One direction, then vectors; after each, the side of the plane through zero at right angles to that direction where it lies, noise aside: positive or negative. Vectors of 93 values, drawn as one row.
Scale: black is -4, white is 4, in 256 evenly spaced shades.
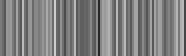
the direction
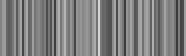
negative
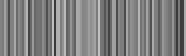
negative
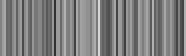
negative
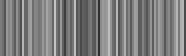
positive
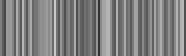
positive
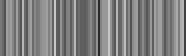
positive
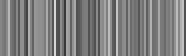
positive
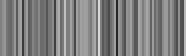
negative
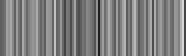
positive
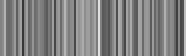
negative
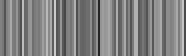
positive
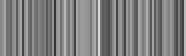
negative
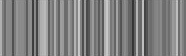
positive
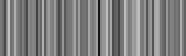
positive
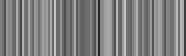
positive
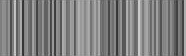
negative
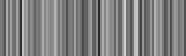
positive
